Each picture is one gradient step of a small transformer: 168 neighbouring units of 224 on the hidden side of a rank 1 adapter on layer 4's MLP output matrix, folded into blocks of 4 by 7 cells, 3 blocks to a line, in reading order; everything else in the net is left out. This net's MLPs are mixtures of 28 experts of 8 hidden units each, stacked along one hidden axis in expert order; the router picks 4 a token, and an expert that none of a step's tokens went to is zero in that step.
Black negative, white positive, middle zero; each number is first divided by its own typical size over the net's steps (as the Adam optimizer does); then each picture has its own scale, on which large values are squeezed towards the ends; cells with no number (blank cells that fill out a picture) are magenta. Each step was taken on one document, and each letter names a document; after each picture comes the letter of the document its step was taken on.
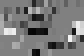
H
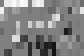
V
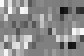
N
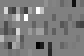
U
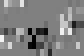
U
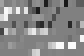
H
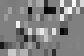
N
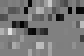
H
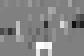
U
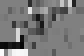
N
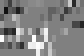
U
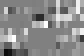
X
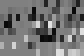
X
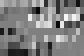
X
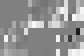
X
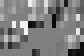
X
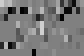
N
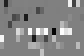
U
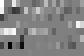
H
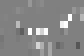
U
